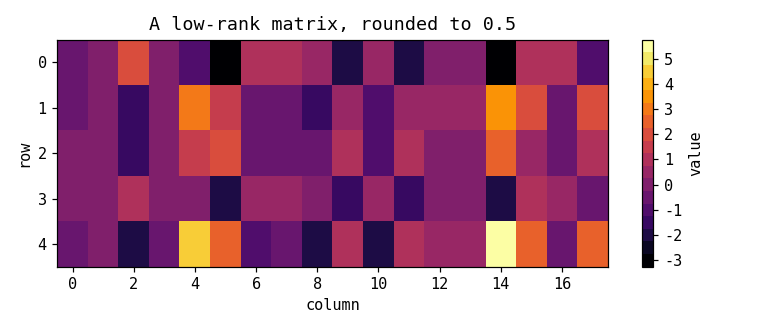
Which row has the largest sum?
4
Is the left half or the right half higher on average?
right
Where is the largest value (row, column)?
4 14
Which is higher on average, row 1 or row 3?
row 1
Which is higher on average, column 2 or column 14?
column 14
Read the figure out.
Title: A low-rank matrix, rounded to 0.5
x-axis: column, ticks 0 2 4 6 8 10 12 14 16
y-axis: row, ticks 0 1 2 3 4 (0 at the top)
Colour bar: value, ticks -3 -2 -1 0 1 2 3 4 5
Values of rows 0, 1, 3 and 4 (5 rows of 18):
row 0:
-0.5 0 2 0 -1 -3 1 1 0.5 -2 0.5 -2 0 0 -3 1 1 -1
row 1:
-0.5 0 -1.5 0 3 1.5 -0.5 -0.5 -1.5 0.5 -1 0.5 0.5 0.5 3.5 2 -0.5 2
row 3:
0 0 1 0 0 -2 0.5 0.5 0 -1.5 0.5 -1.5 0 0 -2 1 0.5 -0.5
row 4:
-0.5 0 -2 -0.5 4.5 2.5 -1 -0.5 -2 1 -2 1 0.5 0.5 5.5 2.5 -0.5 2.5
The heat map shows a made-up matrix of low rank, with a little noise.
